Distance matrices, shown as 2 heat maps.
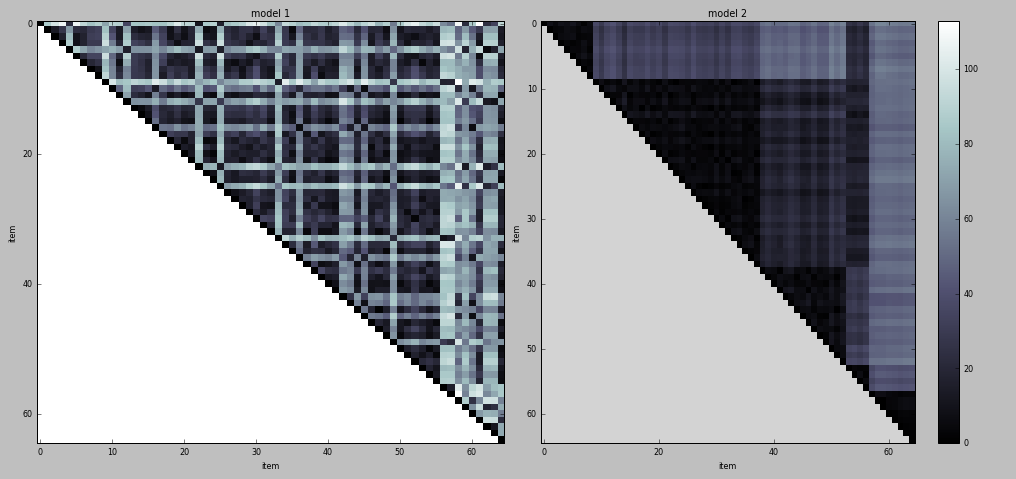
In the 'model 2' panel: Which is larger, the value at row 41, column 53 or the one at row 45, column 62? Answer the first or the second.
the second
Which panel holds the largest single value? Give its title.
model 1
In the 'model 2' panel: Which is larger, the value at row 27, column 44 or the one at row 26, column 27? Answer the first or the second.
the first
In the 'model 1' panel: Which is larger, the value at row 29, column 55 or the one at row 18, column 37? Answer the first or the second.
the second
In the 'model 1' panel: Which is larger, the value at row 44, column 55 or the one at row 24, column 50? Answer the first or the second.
the first
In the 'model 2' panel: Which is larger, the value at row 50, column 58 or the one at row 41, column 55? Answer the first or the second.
the first
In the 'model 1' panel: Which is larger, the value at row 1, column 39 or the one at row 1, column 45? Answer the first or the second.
the second
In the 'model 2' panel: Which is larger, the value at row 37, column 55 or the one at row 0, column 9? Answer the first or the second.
the second
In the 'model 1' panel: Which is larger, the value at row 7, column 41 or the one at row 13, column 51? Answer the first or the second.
the second
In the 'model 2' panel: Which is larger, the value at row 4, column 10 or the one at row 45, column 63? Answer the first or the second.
the second
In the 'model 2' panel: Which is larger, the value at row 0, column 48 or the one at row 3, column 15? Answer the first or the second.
the first
